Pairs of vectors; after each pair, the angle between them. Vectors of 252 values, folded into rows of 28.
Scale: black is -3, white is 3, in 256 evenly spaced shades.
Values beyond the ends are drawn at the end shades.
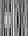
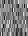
orthogonal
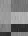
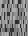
orthogonal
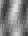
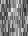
partly aligned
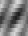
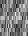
partly opposed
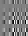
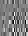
nearly parallel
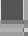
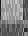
nearly opposite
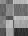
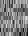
partly aligned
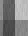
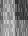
nearly opposite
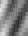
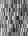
partly aligned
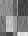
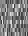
orthogonal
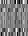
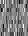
partly aligned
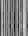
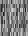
partly opposed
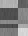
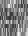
partly aligned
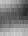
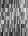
partly opposed
